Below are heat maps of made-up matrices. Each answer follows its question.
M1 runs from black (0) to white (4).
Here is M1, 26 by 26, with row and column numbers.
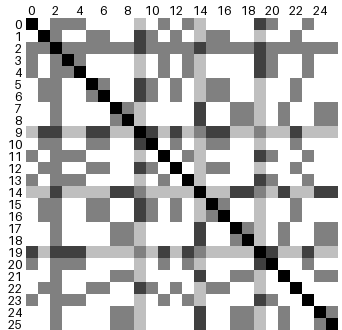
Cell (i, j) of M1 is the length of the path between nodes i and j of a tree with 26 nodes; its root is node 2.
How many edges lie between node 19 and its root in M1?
1
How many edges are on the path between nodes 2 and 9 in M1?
1
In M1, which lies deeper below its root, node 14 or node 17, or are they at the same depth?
node 17
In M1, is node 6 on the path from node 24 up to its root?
no
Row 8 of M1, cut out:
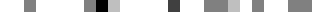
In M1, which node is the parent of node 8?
14
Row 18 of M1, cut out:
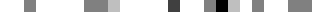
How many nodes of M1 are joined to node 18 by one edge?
1
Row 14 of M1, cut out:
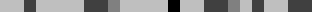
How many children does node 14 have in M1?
7
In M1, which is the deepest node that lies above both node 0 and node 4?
19
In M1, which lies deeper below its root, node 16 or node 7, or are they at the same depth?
the same depth
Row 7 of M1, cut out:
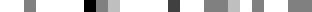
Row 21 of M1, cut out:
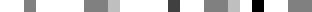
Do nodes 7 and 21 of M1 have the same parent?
yes
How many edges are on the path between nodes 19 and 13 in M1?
1
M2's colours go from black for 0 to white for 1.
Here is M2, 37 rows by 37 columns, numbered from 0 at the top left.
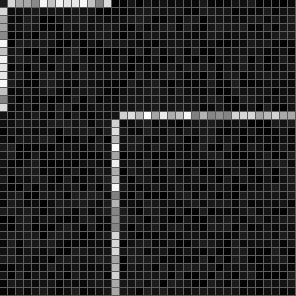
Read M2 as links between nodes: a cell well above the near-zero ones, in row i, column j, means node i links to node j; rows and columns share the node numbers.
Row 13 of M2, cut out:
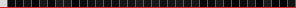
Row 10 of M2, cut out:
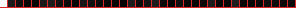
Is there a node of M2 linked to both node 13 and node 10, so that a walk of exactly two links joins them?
yes
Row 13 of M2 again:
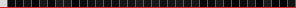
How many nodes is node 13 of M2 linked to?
1
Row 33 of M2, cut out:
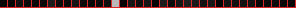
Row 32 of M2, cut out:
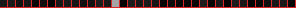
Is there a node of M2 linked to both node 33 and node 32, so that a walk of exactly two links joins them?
yes
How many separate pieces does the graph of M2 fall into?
2
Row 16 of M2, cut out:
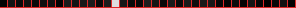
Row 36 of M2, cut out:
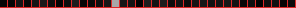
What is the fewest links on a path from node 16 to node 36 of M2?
2
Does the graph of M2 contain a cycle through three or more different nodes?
no
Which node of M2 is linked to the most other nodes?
node 14
